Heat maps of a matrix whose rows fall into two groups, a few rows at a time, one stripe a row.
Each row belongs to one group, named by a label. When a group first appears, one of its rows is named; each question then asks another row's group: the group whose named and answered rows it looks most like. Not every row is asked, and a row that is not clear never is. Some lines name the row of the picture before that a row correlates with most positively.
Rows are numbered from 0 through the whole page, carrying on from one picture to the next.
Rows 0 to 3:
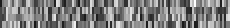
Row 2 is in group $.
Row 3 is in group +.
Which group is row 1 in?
$
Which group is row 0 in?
+
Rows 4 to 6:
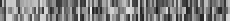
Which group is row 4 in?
$
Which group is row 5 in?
$
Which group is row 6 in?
$
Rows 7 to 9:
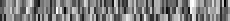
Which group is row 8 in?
+
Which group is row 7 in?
+
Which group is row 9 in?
$
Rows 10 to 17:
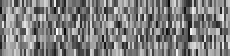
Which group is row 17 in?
+
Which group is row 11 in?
+
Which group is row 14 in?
+
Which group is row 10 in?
$
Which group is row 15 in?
$
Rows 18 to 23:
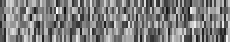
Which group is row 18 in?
$
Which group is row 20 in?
$
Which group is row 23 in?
$
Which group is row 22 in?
$
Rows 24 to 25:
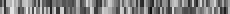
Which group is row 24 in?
$
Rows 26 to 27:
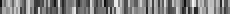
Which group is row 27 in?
+
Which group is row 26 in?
+
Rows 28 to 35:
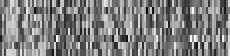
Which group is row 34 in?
$
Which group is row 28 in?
$
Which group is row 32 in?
$
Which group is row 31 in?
$
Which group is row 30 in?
$
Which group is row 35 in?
$
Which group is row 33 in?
+
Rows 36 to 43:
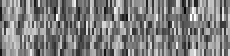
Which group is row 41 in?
+
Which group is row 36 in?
+
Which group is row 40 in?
$
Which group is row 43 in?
+
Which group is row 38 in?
+
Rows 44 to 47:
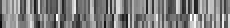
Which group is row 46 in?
+
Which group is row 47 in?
+
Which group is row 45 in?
+
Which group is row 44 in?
+
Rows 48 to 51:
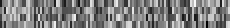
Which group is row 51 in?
$
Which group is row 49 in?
$
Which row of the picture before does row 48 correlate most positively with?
46
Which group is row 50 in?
+
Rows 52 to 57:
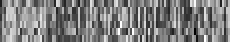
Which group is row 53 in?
$
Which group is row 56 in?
+
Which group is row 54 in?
$
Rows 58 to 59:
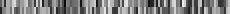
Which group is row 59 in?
$
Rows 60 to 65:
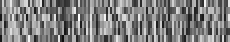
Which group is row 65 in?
+
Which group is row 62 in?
$
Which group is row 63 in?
$
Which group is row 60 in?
$
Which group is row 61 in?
+
